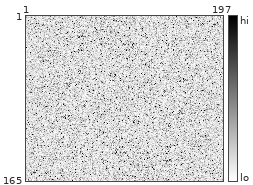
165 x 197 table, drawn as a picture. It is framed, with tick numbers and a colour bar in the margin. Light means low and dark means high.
Histogram: skewed, a long tail of high values. Symmetry: a half turn. Seam: none. Slope: none. Grain: fine. Odd rows or columns: none.
